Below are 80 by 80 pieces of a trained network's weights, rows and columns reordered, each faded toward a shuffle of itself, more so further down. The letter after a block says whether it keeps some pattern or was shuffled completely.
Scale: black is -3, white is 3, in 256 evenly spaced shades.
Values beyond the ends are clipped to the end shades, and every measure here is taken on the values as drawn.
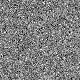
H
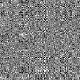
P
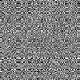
P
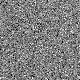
H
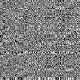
P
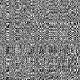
P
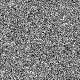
H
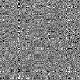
P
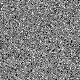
H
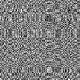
P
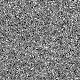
H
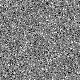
H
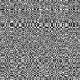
P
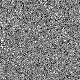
H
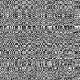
P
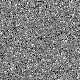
H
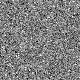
H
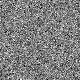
H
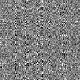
P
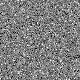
H
